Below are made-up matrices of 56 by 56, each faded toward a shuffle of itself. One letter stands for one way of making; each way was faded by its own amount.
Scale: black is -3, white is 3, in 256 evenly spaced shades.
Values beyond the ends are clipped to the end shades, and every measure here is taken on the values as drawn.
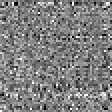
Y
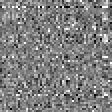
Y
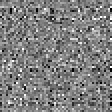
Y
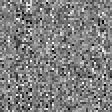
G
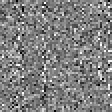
G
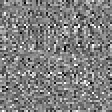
Y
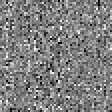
G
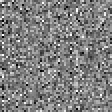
G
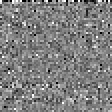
Y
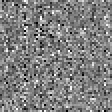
G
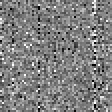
G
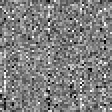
G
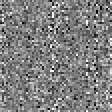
G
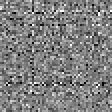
Y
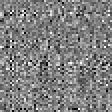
Y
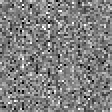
G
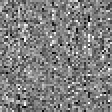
G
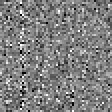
G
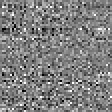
Y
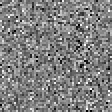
G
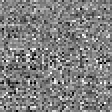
Y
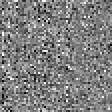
G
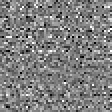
Y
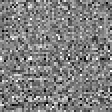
Y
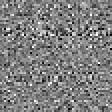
Y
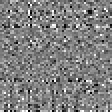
Y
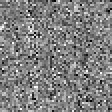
G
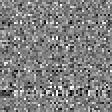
Y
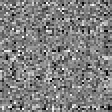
Y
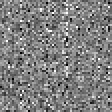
G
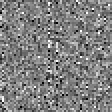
G
